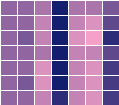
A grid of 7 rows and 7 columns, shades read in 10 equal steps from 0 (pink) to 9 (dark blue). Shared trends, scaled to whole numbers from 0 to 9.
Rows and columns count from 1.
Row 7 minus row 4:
0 0 -1 -1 0 -1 1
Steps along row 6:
up down up down down up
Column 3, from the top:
3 2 2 3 1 1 2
